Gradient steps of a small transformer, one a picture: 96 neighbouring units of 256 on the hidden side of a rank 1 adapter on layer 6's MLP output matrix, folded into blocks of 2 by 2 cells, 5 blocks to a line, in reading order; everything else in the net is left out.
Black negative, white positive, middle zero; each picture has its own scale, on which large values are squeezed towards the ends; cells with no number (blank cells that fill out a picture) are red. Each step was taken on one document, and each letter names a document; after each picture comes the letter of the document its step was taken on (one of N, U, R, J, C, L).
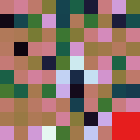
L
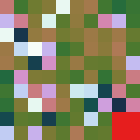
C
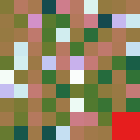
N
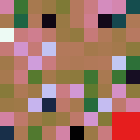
C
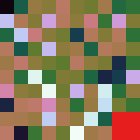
C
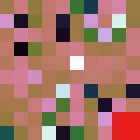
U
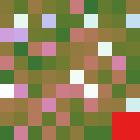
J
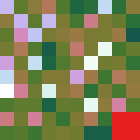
J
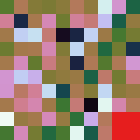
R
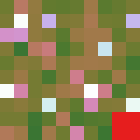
J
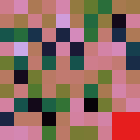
R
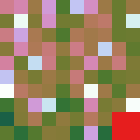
J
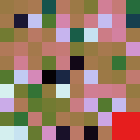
N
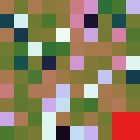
U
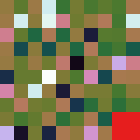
N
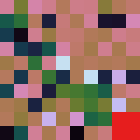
C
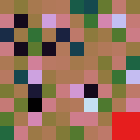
R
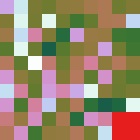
J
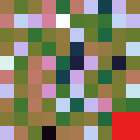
L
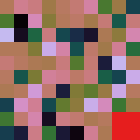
R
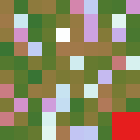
U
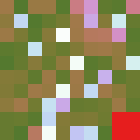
U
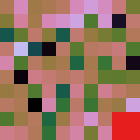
R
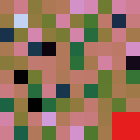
R
